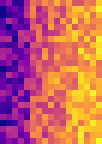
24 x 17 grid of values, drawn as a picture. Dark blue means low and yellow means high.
There is an overall slope up to the right. The right part is higher, past a seam about 30% of the way across. There are no regular stripes. The bottom right is the ninth with the highest average.
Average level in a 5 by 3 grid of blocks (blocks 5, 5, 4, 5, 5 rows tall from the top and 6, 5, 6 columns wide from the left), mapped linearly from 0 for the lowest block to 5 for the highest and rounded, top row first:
0 3 4 / 0 3 5 / 0 3 4 / 0 3 5 / 1 3 5
